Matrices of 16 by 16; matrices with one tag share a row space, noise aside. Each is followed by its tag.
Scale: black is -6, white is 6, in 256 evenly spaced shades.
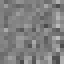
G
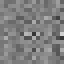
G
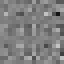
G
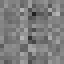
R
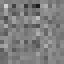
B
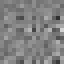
G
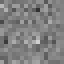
B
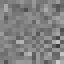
G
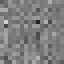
B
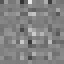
R
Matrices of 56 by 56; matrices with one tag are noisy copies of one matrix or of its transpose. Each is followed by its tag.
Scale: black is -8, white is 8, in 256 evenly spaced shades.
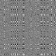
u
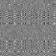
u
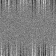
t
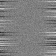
t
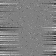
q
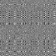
u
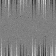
t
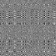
u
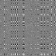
u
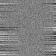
q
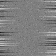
t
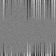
q
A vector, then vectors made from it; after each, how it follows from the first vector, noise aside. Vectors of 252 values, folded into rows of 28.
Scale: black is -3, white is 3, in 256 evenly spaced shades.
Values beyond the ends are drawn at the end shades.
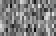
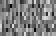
sign-scrambled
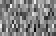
sign-scrambled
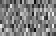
sign-scrambled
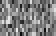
reversed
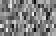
sign-scrambled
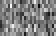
negated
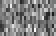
negated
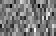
sign-scrambled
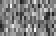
negated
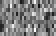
negated
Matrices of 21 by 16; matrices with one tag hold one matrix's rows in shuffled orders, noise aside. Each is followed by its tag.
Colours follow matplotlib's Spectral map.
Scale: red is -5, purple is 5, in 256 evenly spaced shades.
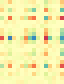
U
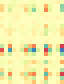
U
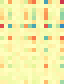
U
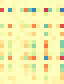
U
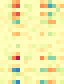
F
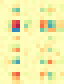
F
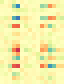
F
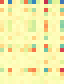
U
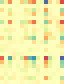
U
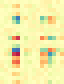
F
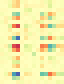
F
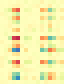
F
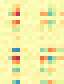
F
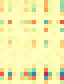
U
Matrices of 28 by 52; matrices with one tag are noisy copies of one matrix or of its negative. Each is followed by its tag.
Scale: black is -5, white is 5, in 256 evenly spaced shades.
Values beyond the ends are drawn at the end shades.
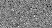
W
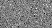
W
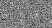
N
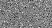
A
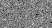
N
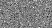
A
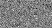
W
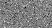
A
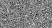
N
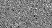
W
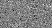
W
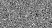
N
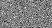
A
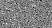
A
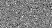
W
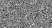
N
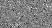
W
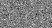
N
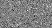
W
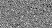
W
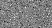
A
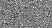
A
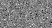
N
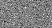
A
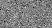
A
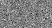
N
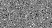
N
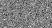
N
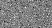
A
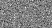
A
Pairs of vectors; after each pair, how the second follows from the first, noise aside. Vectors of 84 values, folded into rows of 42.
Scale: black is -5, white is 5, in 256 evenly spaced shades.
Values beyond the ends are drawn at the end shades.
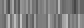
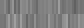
shrunk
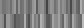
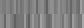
shrunk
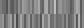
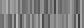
negated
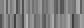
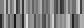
scaled up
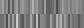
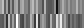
scaled up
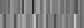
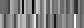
scaled up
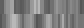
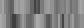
negated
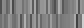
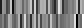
scaled up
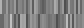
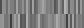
negated
